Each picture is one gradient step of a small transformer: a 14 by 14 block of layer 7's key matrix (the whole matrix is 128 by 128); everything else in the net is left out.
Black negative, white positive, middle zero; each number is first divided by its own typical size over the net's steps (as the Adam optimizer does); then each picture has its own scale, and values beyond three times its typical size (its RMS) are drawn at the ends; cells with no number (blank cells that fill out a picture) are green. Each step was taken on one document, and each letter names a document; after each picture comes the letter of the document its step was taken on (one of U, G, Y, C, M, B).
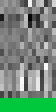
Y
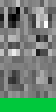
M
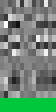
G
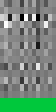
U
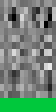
M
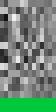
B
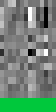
M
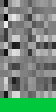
G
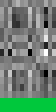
M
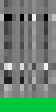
U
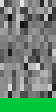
Y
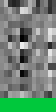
B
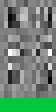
M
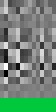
B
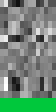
B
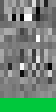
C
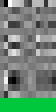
G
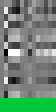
G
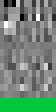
C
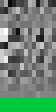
B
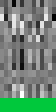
C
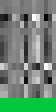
U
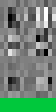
M
